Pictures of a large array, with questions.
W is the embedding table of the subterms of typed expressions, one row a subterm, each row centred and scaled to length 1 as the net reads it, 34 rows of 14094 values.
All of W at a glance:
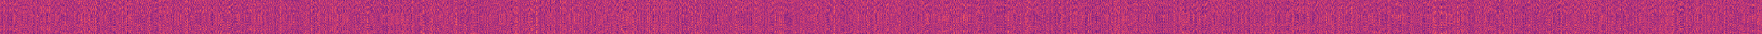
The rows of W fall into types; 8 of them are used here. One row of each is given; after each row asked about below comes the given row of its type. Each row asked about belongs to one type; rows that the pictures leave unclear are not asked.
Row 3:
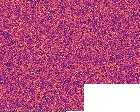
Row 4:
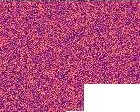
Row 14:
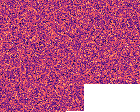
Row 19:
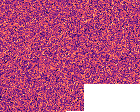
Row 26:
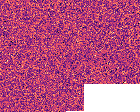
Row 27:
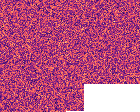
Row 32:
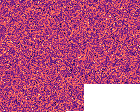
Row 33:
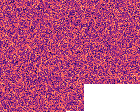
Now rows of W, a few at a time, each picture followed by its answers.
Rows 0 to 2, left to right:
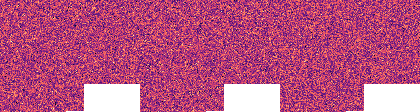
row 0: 27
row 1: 32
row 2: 26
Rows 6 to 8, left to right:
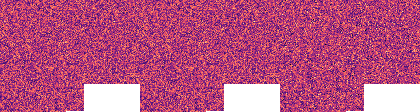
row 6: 27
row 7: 27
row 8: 26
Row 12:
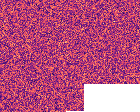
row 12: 27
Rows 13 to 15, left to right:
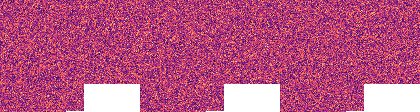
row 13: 33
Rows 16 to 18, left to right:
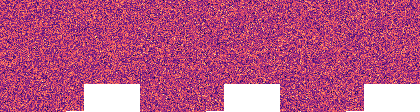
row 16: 19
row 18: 4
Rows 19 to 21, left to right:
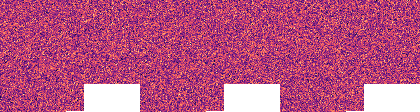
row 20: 19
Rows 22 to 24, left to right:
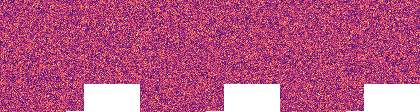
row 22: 33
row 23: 14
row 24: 32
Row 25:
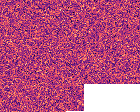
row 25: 32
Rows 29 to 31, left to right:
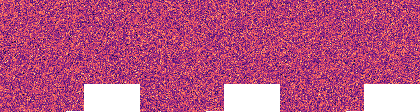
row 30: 4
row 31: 19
